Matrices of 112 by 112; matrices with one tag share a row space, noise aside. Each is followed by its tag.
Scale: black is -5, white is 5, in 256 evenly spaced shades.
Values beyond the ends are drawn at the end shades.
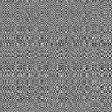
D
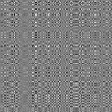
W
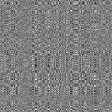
W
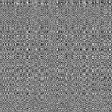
D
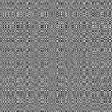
D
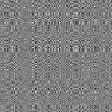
W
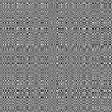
D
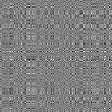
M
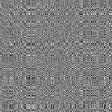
M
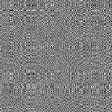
M
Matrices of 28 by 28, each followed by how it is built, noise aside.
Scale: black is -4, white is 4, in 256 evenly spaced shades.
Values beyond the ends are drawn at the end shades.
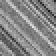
Toeplitz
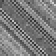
Toeplitz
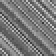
Toeplitz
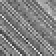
Toeplitz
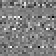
uneven rows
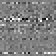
uneven rows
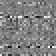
uneven rows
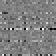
uneven rows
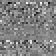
uneven rows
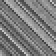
Toeplitz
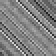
Toeplitz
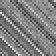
Toeplitz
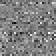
uneven rows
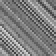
Toeplitz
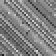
Toeplitz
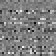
uneven rows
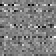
uneven rows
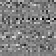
uneven rows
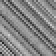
Toeplitz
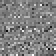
uneven rows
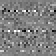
uneven rows
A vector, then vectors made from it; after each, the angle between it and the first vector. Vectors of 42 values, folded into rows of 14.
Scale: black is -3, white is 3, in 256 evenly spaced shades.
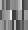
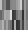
nearly parallel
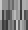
partly opposed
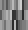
nearly parallel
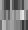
orthogonal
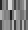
partly opposed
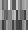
orthogonal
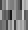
nearly opposite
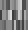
nearly parallel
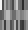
partly aligned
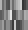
nearly parallel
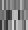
partly opposed
